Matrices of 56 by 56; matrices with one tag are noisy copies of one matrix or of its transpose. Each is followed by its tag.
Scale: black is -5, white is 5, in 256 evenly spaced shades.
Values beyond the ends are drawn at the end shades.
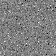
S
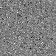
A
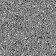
S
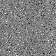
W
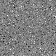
W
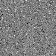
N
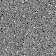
N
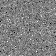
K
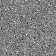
N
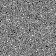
K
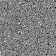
S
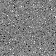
W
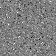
A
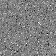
S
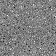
W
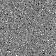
W
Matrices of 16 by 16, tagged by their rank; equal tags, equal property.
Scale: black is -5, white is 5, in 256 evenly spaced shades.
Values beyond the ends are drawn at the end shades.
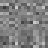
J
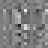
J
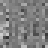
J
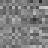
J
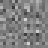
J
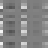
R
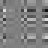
R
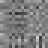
J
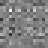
J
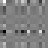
R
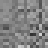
J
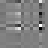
R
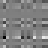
R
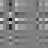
R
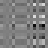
R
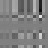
R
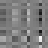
R
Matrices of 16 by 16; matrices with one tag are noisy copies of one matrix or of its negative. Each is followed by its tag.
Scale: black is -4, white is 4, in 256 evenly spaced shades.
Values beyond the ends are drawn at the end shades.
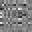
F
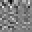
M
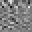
M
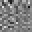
M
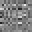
F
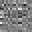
F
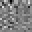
M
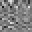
M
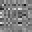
F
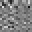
M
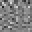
M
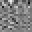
M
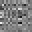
F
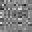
F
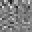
M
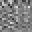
M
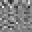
M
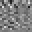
M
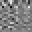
M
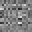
F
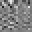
M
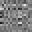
F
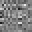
F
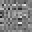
F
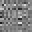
F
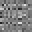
F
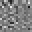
M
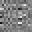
F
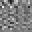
M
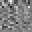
M
